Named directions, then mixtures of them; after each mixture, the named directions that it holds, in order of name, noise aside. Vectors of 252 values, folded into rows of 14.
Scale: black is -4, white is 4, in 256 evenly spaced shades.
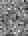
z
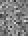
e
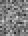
e, z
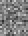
e, z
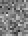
e, z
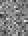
e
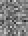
e, z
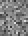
e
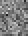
e, z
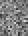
e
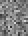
e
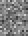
e, z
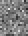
z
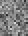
e, z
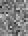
e, z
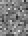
z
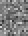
e, z
